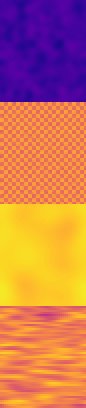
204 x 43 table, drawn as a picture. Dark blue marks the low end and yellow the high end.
It is made of 4 by 1 panels. Panel 1,1: very low, blotchy, faint in contrast. Panel 2,1: high, checkered. Panel 3,1: very high, smooth, faint in contrast. Panel 4,1: high, streaked across.
